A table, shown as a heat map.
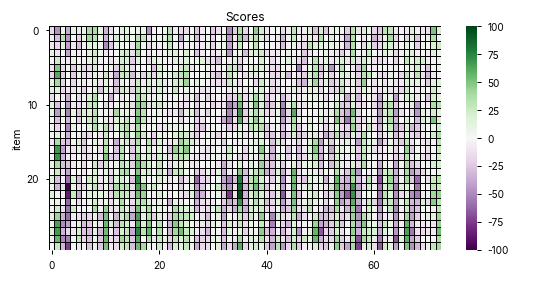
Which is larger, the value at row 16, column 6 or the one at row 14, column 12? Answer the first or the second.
the second
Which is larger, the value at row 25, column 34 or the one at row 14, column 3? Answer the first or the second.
the first
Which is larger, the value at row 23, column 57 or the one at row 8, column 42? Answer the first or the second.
the second
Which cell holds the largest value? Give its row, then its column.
22, 35
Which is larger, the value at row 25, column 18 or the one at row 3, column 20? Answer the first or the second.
the first
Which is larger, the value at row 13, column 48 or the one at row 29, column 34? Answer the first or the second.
the first
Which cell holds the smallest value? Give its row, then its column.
21, 3
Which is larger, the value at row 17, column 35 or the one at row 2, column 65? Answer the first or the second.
the second
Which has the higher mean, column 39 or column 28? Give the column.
39
